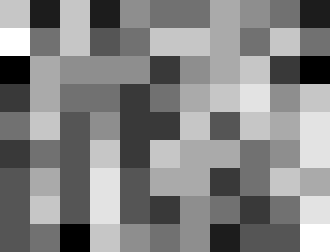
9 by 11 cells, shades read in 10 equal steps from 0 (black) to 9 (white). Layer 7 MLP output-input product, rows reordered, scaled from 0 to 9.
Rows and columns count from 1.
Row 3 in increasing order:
0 0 2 2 5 5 5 5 6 6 7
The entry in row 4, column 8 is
7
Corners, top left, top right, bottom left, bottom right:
7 1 3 9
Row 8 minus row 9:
0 3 3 1 -2 -2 0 3 -1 1 -1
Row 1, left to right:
7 1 7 1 5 4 4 6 5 4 1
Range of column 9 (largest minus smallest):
6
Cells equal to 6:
13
